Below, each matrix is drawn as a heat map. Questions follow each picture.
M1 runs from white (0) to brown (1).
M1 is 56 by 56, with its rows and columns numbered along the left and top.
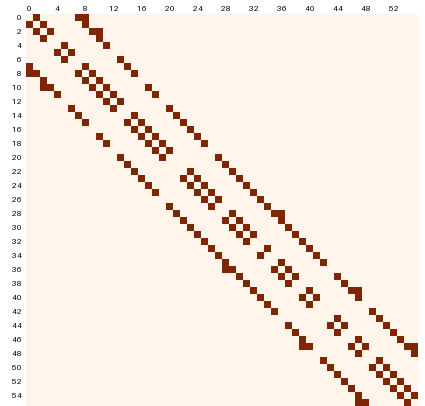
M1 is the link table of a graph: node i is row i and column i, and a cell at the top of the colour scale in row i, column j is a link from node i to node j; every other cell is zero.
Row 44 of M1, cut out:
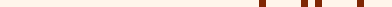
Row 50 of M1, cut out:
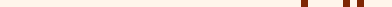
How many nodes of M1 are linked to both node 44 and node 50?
2
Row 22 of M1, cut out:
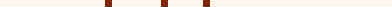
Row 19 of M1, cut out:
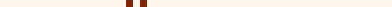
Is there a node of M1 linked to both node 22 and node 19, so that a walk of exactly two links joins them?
no
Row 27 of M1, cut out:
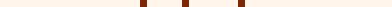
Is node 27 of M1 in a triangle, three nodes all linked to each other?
no
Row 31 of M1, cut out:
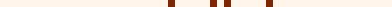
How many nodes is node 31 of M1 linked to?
4
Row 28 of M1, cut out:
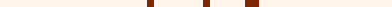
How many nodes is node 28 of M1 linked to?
4
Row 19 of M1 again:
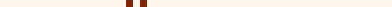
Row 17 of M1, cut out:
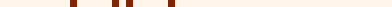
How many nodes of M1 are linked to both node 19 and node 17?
1
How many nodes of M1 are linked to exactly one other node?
0
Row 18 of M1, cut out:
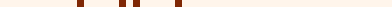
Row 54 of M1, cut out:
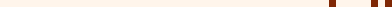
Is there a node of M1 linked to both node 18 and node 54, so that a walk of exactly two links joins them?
no
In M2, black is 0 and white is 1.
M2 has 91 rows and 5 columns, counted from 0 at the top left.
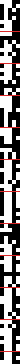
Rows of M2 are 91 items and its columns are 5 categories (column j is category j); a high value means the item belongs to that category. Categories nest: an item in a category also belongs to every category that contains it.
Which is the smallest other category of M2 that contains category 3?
1
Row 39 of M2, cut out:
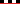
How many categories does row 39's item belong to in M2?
2
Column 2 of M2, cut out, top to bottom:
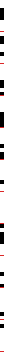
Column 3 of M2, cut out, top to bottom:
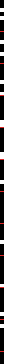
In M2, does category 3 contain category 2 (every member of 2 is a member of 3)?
no
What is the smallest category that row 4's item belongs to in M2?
3
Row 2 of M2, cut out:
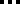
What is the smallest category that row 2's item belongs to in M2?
3
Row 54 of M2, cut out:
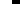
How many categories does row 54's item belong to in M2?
3
